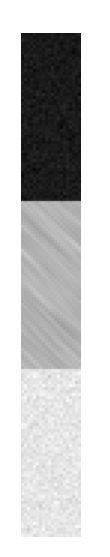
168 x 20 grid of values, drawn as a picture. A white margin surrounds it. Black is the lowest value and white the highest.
The table splits into 3 rows of 1 panel. Panel 1,1: very low, fine-grained, faint in contrast. Panel 2,1: high, slanting down to the right, faint in contrast. Panel 3,1: very high, fine-grained, faint in contrast.
